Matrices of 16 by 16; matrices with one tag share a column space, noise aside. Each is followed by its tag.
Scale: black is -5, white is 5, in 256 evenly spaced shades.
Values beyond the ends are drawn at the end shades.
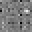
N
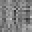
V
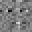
N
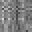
V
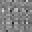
N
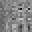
V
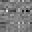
N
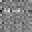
N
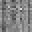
V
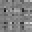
N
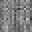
V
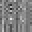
V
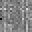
V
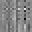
V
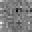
N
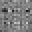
N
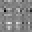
N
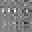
N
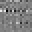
N
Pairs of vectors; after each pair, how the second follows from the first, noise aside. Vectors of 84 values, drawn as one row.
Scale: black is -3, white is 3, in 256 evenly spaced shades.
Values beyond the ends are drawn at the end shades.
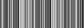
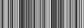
negated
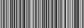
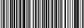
scaled up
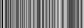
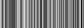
reversed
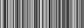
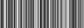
negated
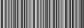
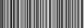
reversed
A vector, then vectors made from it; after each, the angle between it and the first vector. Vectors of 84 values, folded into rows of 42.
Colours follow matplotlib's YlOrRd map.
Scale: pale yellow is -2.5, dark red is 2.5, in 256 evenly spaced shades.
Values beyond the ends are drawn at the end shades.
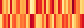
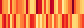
nearly parallel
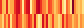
partly aligned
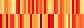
orthogonal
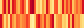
nearly opposite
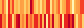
partly opposed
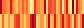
partly aligned
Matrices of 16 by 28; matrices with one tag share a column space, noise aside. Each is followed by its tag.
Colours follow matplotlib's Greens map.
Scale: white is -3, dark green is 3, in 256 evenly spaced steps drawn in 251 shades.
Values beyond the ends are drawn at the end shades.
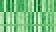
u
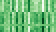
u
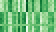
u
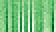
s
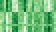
u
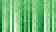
s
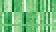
u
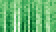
s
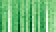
s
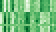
u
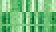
u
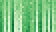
s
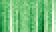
s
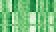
u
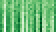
s
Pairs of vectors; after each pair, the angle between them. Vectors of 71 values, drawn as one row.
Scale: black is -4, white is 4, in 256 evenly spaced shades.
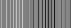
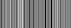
partly aligned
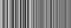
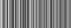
nearly parallel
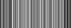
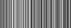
partly aligned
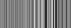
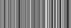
partly opposed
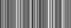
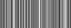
orthogonal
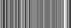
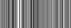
orthogonal
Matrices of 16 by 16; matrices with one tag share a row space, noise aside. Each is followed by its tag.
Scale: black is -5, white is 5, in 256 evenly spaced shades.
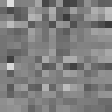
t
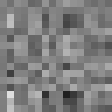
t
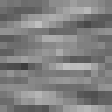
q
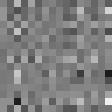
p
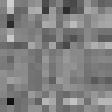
t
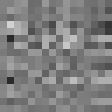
t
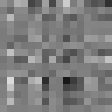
t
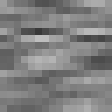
q
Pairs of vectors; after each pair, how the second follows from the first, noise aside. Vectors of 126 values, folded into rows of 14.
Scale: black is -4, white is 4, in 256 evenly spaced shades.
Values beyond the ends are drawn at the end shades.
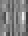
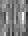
copied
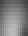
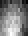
scaled up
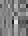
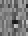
sign-scrambled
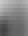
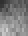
negated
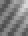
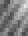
copied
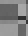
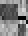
scaled up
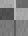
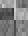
copied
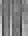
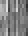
wrapped around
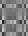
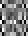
scaled up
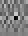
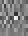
negated
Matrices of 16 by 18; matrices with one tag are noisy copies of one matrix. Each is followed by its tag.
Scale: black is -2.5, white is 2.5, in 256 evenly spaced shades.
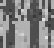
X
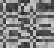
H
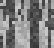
X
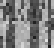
X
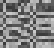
H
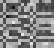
H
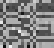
H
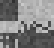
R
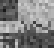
R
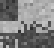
R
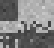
R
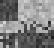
R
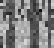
X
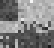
R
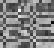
H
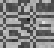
H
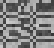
H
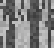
X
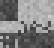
R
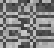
H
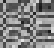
H
